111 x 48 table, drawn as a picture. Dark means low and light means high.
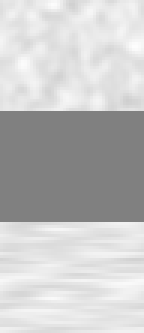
It is made of 3 by 1 panels. Panel 1,1: very high, blotchy, faint in contrast. Panel 2,1: middling, flat. Panel 3,1: very high, streaked across, faint in contrast.
